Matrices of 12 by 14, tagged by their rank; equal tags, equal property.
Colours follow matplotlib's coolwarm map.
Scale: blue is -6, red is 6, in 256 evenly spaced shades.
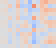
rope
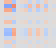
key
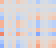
key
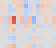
rope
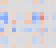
rope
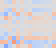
rope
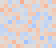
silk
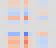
key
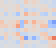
rope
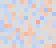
silk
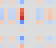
key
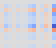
key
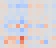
rope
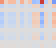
key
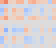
rope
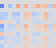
rope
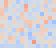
silk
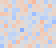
silk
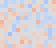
silk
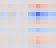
key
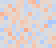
silk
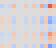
key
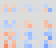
rope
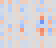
rope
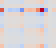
key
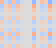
key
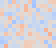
silk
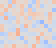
silk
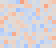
silk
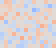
silk
